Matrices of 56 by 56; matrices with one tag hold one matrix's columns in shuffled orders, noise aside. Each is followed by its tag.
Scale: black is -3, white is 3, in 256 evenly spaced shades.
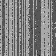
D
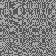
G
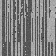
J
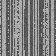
D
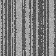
D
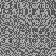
G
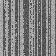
D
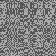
G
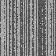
D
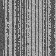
D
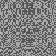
G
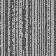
D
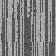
J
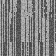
J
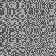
G
